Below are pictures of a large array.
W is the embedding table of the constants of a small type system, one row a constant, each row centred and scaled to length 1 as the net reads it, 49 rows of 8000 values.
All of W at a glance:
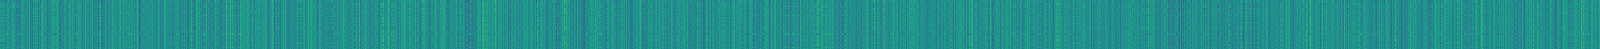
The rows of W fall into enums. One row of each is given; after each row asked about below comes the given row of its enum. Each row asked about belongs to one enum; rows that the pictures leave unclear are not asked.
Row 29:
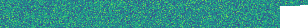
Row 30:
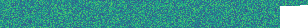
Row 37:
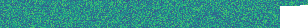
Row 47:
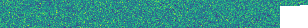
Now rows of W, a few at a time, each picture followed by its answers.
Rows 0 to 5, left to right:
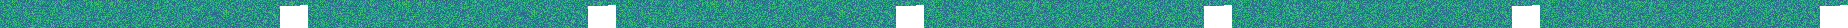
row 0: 37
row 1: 37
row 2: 37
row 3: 30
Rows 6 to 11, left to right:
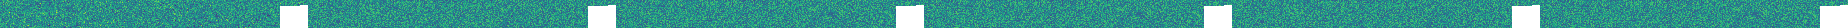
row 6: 47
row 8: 37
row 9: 37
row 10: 30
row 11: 37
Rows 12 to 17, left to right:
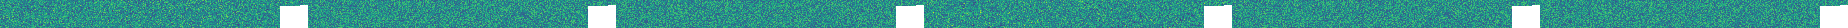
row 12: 29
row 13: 37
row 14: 30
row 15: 47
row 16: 37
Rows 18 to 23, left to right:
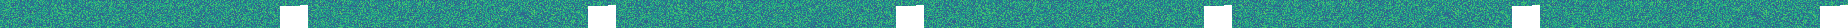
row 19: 37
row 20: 30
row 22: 37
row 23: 37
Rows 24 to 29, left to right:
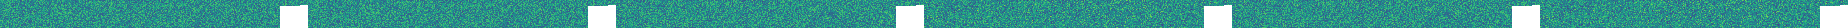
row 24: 30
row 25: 30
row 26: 37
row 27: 29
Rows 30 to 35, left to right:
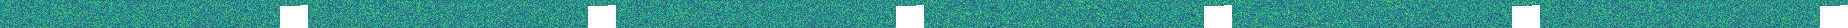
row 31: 30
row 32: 30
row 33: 47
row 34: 47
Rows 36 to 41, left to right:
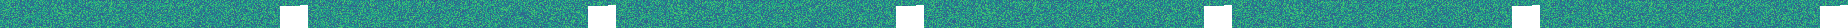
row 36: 30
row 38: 30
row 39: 30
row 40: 30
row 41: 30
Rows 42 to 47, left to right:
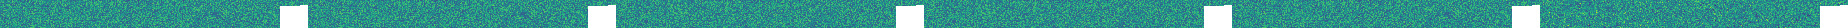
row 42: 37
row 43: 37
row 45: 30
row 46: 37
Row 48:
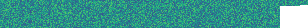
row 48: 30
